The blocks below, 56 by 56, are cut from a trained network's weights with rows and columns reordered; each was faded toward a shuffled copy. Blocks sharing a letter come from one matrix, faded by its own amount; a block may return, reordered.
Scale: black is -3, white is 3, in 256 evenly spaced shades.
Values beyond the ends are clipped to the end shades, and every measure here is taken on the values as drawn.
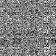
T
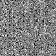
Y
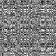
T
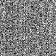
Y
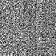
Y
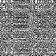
T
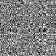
T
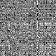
T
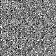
Y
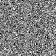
Y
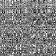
T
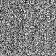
Y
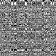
T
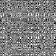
T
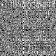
T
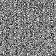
Y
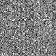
Y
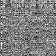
T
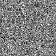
Y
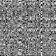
T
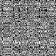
T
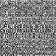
T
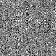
Y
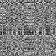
T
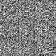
Y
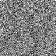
Y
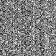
Y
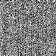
Y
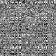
T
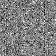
Y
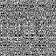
T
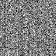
Y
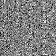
Y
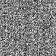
Y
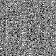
Y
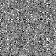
Y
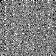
Y
